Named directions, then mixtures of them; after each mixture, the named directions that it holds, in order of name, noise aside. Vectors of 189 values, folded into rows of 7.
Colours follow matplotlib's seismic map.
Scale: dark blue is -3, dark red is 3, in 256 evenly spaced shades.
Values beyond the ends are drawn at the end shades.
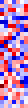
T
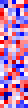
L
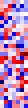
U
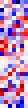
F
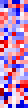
F, L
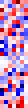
F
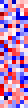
L, T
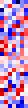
F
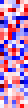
F, T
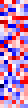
T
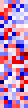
U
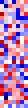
L, T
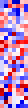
F, L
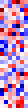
F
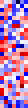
F, U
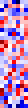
F, L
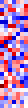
T
